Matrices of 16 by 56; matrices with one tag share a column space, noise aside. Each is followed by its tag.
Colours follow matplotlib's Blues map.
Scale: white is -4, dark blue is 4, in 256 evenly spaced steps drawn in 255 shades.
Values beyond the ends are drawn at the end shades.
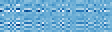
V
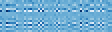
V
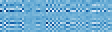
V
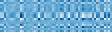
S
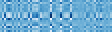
S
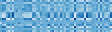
S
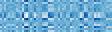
S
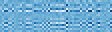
V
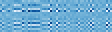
V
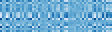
S
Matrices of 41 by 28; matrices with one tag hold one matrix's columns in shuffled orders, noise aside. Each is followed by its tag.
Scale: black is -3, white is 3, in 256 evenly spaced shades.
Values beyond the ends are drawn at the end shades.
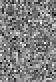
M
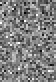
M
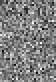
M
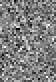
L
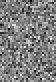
L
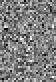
L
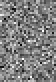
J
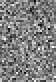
L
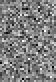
J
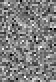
L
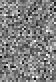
J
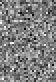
M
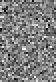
L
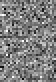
J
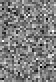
J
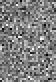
L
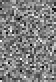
J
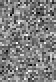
M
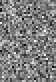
J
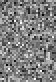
M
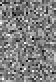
M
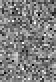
M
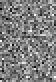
J
